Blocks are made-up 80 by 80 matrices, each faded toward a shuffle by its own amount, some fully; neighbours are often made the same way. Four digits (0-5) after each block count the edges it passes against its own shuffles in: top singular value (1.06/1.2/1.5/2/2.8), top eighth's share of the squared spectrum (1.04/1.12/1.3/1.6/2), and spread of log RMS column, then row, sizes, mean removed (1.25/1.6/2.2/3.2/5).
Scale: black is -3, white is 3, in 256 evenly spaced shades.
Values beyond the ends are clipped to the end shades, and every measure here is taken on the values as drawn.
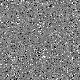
3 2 1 1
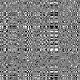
5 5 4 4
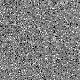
3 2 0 1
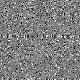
4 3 1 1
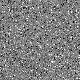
0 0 0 0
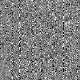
3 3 3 0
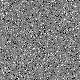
0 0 0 0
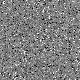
0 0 1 0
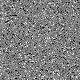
0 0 0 0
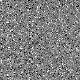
2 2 2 0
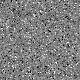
0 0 0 0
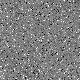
0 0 0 0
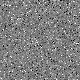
0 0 0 0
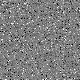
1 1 0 1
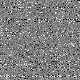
2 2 0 3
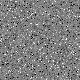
0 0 0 0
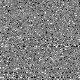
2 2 0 2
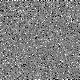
1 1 0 2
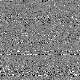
2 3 0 3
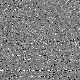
2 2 0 2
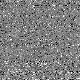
1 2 0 3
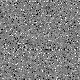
2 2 0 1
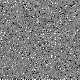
2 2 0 0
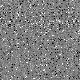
3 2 0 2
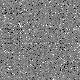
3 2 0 1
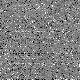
3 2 0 2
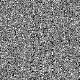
0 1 2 0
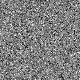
0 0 1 0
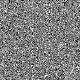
1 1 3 0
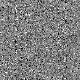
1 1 2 0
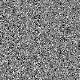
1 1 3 0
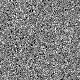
0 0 1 0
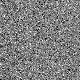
0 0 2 0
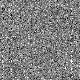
0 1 2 0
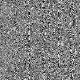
1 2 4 0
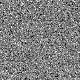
0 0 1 0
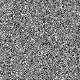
0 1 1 0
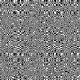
5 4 3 3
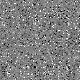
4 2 1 1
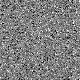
3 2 0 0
